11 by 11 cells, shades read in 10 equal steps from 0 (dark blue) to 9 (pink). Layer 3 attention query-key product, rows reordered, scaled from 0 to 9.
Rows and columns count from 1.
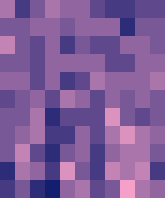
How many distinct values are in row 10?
7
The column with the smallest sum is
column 4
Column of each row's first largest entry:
1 3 1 4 7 5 8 9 2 5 9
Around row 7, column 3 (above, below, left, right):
5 6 4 1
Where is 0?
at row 11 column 4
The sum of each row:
41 46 45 47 50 47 43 52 47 50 45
